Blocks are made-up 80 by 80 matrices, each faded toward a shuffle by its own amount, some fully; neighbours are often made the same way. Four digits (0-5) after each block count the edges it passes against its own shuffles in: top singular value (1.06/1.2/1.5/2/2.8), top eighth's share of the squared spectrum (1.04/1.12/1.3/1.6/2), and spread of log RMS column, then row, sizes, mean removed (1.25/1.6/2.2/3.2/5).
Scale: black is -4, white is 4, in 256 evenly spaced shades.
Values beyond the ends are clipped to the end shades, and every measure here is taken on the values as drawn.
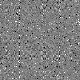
4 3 1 1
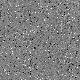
0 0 1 0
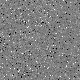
0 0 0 0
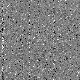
2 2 2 0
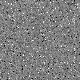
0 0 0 0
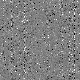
2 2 2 0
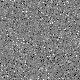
0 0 1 0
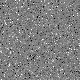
0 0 0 0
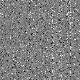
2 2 2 0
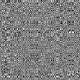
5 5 3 3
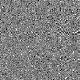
4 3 1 2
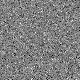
0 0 0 0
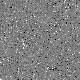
0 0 0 0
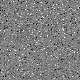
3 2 0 1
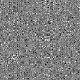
4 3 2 2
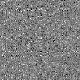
4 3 2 2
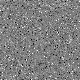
2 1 0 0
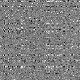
4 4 2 3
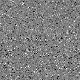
3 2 1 1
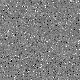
2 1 0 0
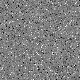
1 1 0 0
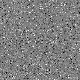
3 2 0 0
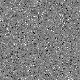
3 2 1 0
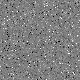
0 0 0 0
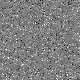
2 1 0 0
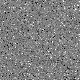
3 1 0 0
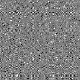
4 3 2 2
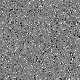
3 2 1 0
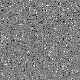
3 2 0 0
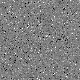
1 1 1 0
